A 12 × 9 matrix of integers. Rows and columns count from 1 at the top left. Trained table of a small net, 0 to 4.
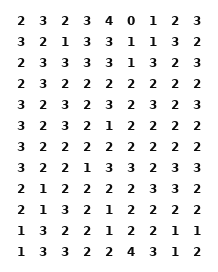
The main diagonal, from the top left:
2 2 3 2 3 2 2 3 2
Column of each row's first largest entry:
5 1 2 2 1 1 1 1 7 3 2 6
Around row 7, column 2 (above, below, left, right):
2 2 3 2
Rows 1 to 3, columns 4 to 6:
3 4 0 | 3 3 1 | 3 3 1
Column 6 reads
0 1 1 2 2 2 2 3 2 2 2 4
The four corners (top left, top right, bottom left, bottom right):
2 3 1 2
